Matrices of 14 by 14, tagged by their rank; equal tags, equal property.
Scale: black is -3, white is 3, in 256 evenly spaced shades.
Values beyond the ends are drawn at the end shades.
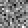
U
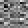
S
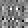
S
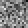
U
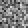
U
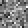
U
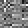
S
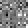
S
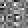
S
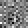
S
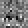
S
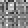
S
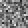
U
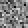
U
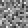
U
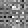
S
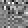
S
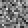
U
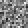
U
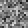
U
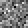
U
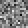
U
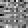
S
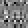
S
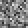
U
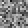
U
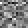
S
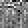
S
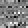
S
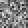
U
